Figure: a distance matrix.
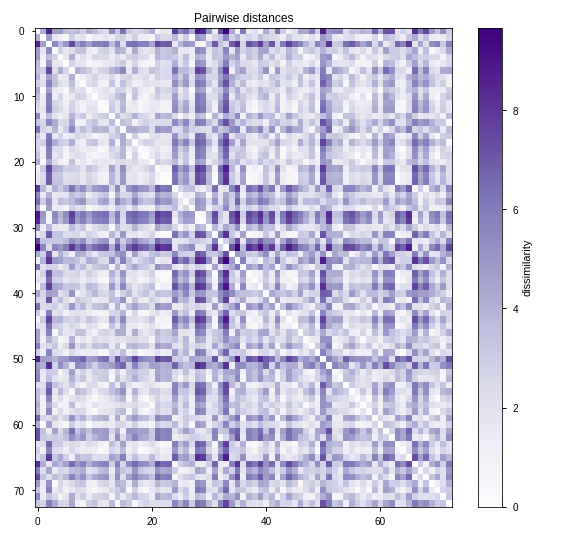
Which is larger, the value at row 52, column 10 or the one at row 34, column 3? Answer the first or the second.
the first
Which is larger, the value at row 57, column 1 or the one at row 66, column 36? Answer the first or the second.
the second
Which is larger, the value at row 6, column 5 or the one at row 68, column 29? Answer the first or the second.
the first
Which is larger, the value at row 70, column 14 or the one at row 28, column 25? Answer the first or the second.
the second
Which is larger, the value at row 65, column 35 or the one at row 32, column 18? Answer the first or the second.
the second
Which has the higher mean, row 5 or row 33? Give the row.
33
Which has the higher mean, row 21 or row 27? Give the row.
21
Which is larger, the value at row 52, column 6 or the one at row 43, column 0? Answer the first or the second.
the first
